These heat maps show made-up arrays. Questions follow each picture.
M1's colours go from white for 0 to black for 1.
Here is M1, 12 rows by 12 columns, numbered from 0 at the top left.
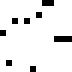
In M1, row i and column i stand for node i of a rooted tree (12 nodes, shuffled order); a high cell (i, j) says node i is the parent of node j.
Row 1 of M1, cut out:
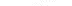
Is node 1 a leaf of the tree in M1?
yes
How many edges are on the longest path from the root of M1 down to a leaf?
6
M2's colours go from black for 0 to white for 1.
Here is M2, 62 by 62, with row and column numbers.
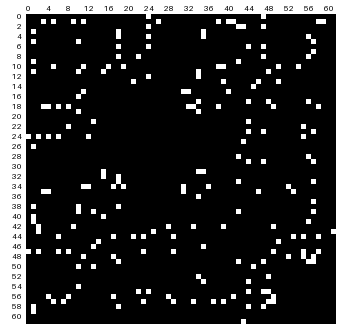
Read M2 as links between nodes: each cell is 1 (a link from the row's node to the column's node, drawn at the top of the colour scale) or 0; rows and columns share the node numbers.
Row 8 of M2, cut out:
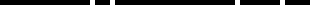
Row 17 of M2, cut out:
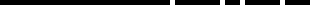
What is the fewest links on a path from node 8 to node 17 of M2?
2
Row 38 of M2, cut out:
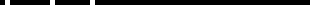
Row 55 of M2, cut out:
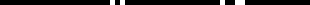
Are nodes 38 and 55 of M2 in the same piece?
yes
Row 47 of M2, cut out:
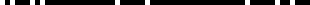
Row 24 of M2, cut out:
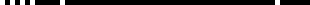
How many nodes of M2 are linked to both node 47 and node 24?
4
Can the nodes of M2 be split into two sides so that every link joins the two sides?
no
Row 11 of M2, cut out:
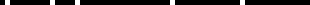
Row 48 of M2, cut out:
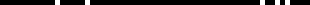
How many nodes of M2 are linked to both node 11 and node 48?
0
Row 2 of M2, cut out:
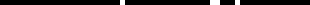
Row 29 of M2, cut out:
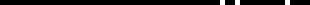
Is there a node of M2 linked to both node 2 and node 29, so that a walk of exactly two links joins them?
yes
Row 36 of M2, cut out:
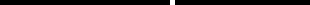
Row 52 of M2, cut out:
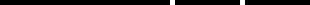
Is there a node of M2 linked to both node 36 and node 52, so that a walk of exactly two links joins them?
yes
